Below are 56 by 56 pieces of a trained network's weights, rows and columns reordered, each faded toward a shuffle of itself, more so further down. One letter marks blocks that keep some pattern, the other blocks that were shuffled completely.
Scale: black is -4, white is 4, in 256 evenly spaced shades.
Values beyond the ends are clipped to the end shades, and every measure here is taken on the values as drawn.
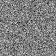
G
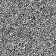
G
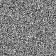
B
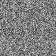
G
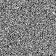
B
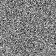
G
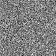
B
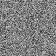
B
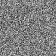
B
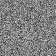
G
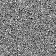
G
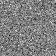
G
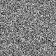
B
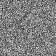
G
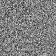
B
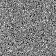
G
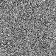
G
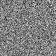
G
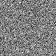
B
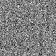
B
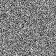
G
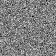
G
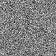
B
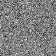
G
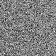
B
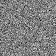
G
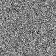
B
